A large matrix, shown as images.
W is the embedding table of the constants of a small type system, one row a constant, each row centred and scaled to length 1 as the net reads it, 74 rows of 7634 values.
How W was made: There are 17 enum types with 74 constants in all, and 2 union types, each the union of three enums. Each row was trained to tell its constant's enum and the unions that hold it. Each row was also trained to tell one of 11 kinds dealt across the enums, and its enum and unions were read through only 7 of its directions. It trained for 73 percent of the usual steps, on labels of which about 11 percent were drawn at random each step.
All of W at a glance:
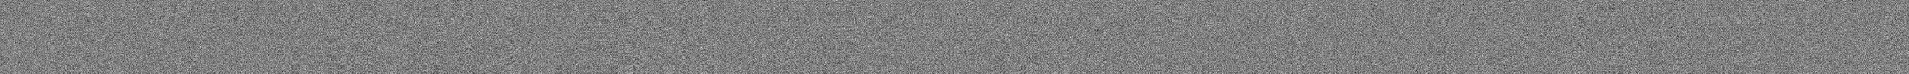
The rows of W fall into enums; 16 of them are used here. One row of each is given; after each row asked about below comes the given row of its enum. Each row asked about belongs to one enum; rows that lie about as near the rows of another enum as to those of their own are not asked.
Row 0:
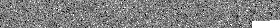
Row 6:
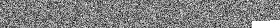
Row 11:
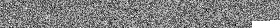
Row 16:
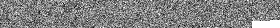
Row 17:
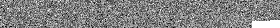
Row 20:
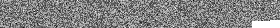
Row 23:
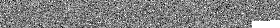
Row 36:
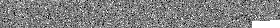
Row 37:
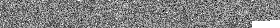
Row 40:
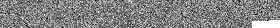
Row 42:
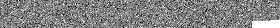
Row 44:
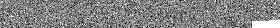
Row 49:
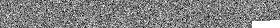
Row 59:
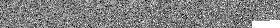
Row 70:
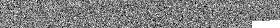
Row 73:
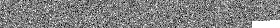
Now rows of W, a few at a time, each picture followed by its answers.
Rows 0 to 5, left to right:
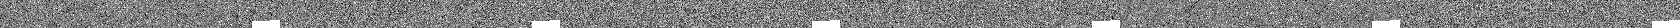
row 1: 49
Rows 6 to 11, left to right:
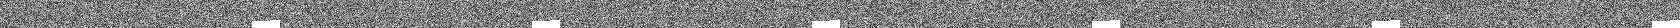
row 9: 16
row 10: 36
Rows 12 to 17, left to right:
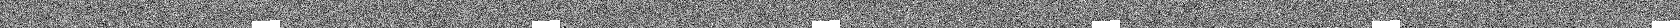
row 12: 6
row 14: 42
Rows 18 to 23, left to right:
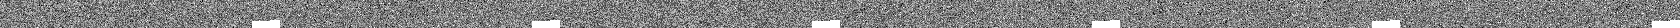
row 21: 36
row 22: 23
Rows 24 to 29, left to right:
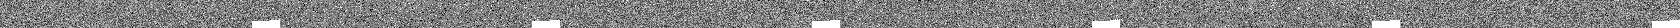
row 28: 59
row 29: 44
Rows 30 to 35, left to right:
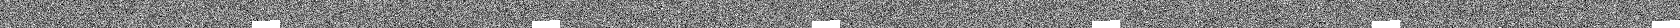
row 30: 11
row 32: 20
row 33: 11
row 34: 23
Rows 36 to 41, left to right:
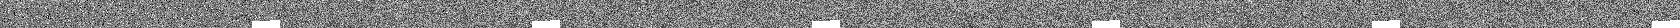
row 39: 59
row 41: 36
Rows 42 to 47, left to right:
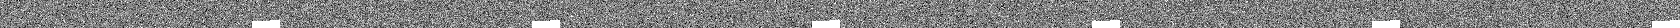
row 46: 11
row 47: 37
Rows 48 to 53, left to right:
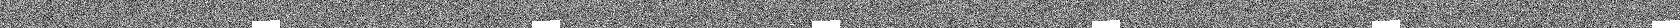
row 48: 73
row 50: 0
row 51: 11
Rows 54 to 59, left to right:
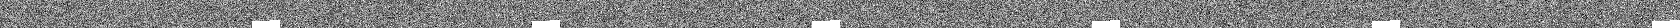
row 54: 16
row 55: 73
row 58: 6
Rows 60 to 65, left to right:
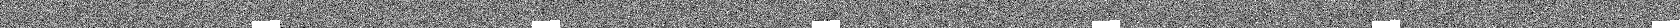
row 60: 6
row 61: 20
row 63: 6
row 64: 0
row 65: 73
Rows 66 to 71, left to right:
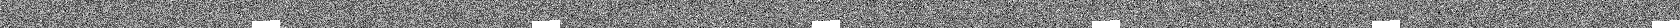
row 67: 44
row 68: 73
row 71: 16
